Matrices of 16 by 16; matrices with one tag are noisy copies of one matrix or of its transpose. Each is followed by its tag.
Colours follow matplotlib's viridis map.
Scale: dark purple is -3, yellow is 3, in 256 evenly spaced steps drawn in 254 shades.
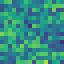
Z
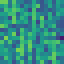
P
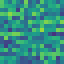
P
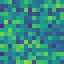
Z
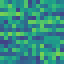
P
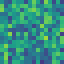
Z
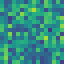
Z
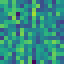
P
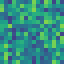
Z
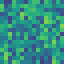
Z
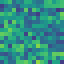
Z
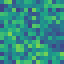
Z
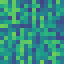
P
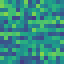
P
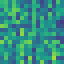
P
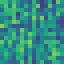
P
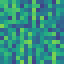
P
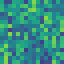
Z
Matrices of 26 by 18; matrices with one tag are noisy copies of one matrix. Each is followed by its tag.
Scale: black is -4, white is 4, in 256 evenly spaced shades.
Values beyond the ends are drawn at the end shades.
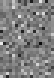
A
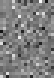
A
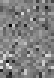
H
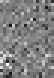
H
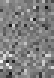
H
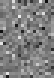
A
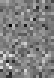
H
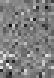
H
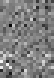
H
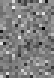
A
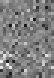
H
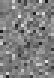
A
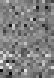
H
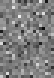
A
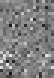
H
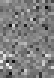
H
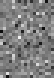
A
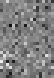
H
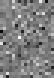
A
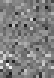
H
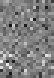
H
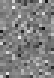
A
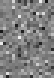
A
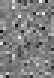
A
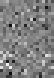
H
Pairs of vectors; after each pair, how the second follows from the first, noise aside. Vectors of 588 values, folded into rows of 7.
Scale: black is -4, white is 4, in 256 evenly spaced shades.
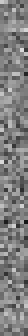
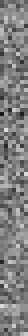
reversed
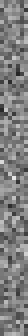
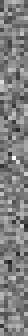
reversed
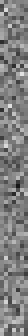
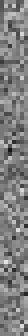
reversed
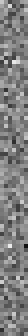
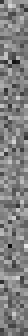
sign-scrambled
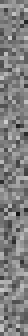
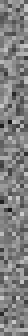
reversed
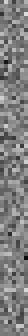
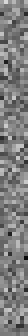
sign-scrambled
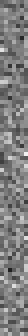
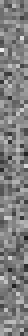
sign-scrambled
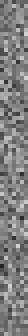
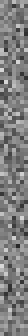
negated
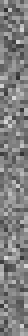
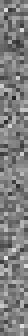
sign-scrambled
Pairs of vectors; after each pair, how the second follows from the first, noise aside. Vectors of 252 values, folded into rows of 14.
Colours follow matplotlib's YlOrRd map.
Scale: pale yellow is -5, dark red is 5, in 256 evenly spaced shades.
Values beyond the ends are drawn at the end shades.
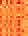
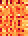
scaled up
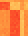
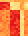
scaled up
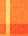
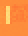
partly zeroed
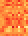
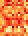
scaled up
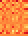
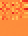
partly zeroed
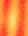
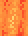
partly zeroed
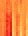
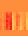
partly zeroed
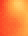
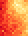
scaled up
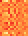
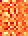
scaled up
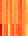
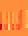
partly zeroed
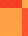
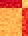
scaled up
